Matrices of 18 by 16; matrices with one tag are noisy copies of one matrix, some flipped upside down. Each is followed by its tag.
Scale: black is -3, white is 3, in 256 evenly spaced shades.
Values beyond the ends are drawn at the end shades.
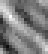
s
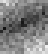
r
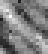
s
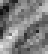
s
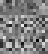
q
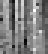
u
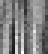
u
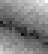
r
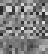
q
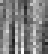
u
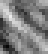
s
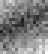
r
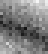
r
